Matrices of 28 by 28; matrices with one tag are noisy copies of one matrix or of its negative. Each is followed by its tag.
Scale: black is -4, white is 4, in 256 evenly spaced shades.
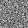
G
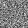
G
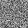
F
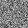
F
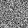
F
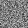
G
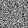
G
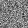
G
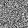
G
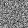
G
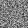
G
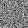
G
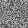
F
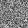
F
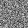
G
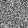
F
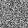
F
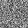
F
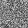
F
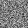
G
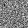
G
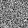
F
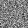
G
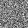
G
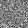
F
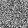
F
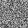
F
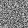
G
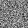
G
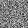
G
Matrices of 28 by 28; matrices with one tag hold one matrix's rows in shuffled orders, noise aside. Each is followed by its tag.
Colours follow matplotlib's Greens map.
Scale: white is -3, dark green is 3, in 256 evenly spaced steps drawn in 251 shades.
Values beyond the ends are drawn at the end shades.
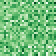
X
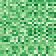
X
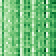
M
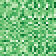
X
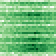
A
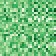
X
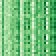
M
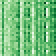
M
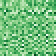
X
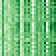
M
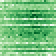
A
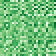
X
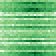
A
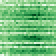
A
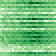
A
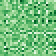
X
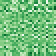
X
